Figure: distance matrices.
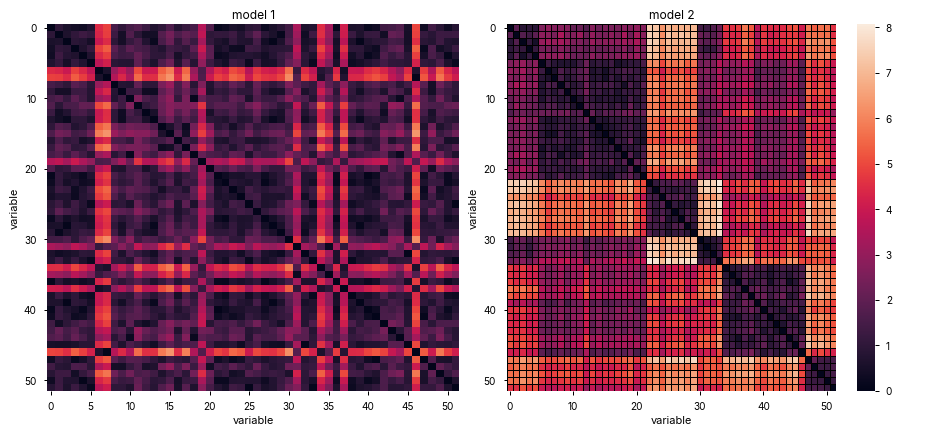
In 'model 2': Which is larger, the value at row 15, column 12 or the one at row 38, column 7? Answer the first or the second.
the second
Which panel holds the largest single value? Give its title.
model 2
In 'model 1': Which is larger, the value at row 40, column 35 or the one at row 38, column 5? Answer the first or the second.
the first
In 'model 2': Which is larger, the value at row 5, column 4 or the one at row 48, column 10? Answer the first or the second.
the second
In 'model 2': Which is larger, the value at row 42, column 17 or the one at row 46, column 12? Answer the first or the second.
the second
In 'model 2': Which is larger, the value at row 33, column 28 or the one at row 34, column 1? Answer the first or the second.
the first
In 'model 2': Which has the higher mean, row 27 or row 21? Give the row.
27
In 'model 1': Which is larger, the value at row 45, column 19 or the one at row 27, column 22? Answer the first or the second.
the first
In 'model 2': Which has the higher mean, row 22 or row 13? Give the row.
22
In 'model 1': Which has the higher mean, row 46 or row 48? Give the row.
46
